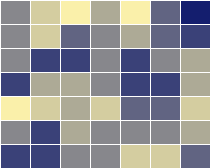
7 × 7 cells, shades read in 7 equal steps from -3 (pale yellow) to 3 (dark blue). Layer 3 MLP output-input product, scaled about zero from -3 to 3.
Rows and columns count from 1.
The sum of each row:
-5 1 5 3 -8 0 1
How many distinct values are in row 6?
3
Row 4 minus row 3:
2 -3 -3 0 0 2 0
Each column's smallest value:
-3 -2 -3 -2 -3 -2 -2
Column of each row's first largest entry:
7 7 2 1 5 2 1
